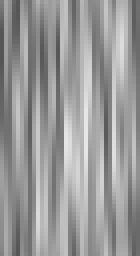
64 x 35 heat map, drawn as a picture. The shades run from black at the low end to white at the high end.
The top left is the ninth with the lowest average. The centre is the ninth with the highest average. The grain runs up and down.
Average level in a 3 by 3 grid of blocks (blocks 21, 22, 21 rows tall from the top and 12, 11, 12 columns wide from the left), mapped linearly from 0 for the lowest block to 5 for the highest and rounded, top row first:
0 3 3 | 2 5 3 | 2 4 2
